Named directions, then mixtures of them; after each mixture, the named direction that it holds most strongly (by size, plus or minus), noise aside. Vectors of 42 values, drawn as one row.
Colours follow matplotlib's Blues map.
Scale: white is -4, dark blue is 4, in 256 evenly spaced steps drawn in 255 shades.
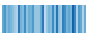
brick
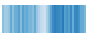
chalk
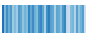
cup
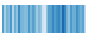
chalk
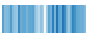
chalk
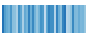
cup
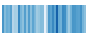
chalk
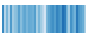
chalk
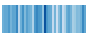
brick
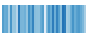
cup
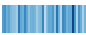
brick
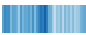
chalk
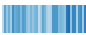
cup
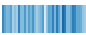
brick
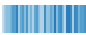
cup
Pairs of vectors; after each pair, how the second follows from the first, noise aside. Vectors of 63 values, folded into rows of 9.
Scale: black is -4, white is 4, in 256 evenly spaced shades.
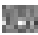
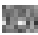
copied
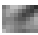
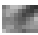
copied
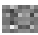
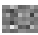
copied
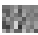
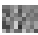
copied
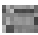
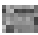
copied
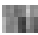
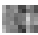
wrapped around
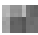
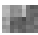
copied
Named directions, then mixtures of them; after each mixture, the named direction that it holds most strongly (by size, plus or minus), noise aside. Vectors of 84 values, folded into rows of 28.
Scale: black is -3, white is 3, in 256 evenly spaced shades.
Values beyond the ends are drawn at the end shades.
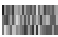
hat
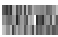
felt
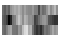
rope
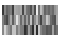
hat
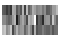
felt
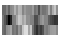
rope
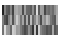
hat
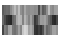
rope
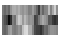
rope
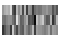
felt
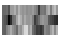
rope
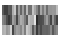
felt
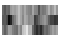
rope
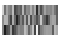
hat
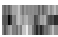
rope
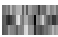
rope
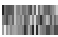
hat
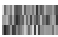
hat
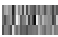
felt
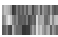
rope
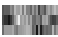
rope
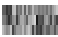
felt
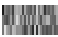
hat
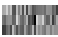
felt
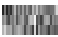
felt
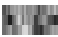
rope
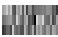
felt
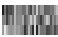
hat
